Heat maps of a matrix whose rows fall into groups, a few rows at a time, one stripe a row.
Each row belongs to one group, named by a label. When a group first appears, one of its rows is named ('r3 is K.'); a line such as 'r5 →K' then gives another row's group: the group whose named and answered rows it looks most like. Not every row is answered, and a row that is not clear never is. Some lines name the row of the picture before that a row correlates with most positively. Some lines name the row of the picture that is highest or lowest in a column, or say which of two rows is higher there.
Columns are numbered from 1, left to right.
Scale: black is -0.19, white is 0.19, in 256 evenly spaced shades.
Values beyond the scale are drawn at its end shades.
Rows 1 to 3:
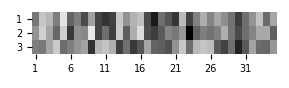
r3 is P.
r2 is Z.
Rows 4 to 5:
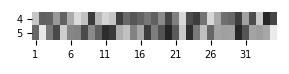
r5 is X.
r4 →P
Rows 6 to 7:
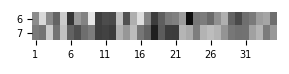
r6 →Z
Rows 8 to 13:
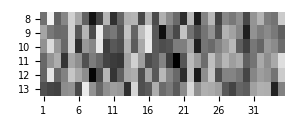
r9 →Z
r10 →Z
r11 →X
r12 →X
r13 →P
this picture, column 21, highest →9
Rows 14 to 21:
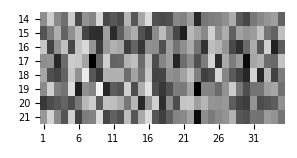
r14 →Z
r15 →X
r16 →P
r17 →X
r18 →P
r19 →Z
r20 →P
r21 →Z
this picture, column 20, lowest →17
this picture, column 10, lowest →19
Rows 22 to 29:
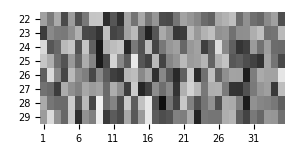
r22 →Z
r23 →X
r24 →P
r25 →P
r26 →X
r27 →P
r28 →Z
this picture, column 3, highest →22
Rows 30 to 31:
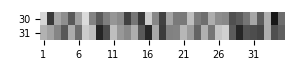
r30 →P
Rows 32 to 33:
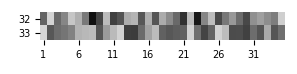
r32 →X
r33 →P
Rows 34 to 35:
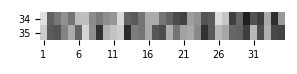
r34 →P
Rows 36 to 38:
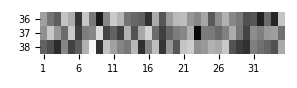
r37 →Z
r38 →P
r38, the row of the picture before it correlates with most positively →35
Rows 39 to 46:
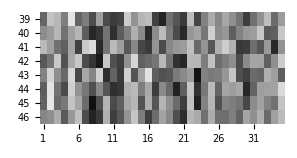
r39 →Z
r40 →X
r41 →P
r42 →X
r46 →X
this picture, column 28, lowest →40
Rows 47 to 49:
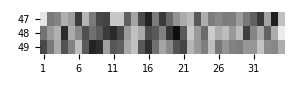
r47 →P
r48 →X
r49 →X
